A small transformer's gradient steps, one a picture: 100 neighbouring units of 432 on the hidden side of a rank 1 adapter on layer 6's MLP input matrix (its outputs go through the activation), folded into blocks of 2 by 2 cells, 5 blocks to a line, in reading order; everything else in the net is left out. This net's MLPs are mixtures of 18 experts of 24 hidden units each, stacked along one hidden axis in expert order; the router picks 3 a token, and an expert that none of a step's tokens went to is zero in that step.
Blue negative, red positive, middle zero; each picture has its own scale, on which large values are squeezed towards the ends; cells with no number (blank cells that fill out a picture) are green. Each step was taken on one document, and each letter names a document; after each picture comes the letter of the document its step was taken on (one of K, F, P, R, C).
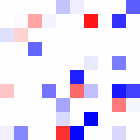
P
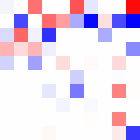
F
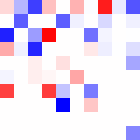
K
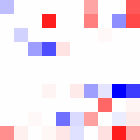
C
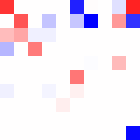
F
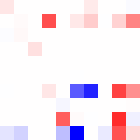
C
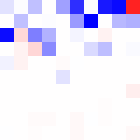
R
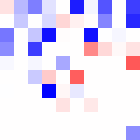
K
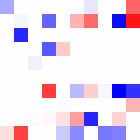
C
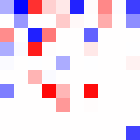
K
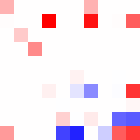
C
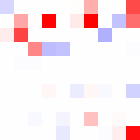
C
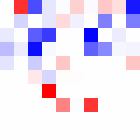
K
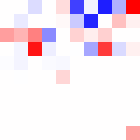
R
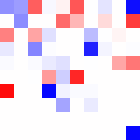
K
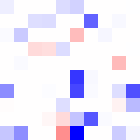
P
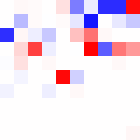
R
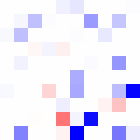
P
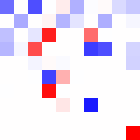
K
